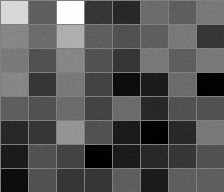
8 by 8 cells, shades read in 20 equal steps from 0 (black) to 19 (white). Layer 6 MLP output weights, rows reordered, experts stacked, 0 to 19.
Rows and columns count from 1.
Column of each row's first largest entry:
3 3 3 1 3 3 2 5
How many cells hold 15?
0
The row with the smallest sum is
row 7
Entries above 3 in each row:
7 8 8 5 7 4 4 6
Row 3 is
9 6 10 6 4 9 7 9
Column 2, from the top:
7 8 6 4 6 4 6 6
